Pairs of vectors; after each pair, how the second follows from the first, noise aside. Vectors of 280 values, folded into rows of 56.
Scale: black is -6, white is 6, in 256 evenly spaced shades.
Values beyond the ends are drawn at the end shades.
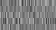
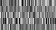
scaled up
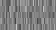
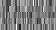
scaled up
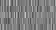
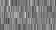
sign-scrambled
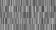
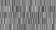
sign-scrambled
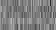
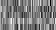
scaled up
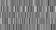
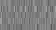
shrunk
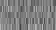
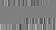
partly zeroed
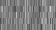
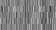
negated
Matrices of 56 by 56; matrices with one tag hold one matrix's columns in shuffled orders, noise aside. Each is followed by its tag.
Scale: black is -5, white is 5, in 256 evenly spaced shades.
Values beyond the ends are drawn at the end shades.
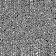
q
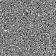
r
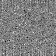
q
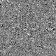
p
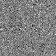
p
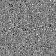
p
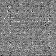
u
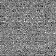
u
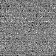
u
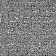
u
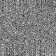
q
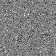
r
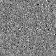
p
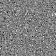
r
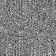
q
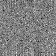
q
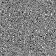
r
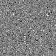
r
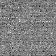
u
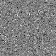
r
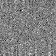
q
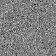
p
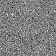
r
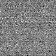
u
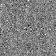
p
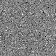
r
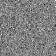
p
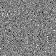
r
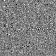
p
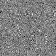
r
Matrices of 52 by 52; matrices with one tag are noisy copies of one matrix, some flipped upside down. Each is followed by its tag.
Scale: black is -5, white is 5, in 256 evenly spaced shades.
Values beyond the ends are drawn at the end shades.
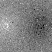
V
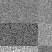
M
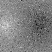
V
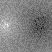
V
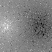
V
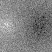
V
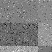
M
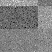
M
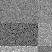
M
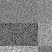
M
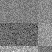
M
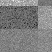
M
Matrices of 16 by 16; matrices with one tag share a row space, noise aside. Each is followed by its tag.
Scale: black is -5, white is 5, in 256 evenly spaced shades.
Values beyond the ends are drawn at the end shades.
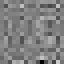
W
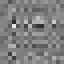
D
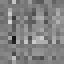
D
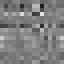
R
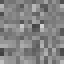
R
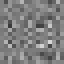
W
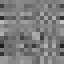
R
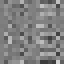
W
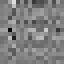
D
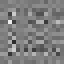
D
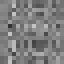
D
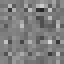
W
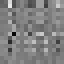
D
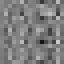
W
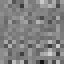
W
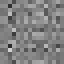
D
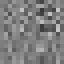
W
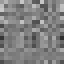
R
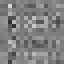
D
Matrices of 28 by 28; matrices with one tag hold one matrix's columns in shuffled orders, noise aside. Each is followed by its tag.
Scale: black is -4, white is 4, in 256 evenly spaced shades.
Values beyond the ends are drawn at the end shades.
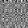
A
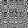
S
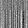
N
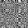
A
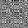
S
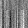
N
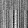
N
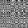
S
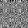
A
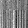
N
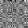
A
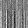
N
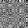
A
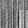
N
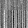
N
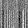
N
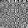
A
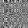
A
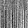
N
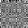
A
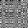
S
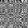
A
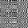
S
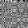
A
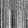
N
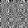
A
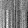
N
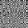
S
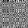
A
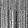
N
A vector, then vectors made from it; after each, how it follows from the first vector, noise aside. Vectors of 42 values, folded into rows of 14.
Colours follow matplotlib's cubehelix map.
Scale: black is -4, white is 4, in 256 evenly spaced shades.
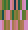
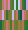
negated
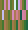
negated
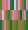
negated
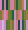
wrapped around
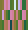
negated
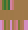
partly zeroed
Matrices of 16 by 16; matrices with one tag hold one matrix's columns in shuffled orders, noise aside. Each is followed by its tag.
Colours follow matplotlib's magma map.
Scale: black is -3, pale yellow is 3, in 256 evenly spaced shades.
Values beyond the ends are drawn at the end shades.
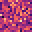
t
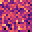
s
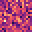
t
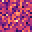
t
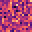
t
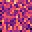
s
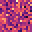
t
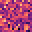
s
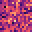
t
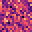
t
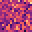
s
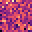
s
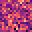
s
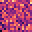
s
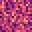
t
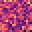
s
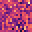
s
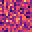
t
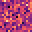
t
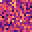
t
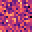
t
